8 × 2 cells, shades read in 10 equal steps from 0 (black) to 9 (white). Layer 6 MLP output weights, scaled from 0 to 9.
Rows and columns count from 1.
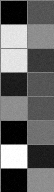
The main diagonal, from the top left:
0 5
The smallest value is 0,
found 3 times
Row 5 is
5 3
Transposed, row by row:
0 8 8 1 5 0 9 0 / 3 5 2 3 3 4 1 5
